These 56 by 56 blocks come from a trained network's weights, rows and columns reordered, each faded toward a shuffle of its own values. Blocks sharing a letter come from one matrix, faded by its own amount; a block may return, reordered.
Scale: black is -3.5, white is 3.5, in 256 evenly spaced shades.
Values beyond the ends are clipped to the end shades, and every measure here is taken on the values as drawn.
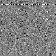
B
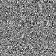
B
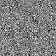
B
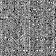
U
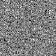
B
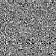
B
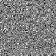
B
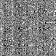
U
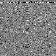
B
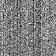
U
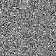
B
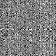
U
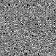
B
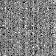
U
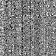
U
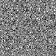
B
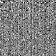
U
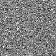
B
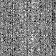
U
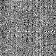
U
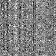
U
